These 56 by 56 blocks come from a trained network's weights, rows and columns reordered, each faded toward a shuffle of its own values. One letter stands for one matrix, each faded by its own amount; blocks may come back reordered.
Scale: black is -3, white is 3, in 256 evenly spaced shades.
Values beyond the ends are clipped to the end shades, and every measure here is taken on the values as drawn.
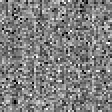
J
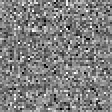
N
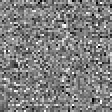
N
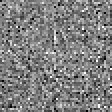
N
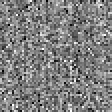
J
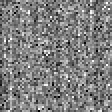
J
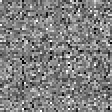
N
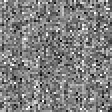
J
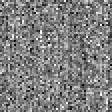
J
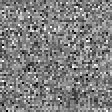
N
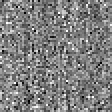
J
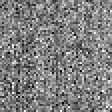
J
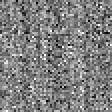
J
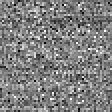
N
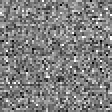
N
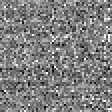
N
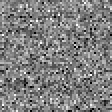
N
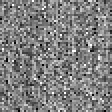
J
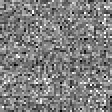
N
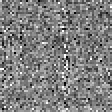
N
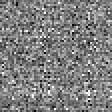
N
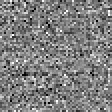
N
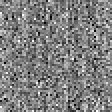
J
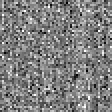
J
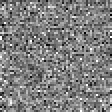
N
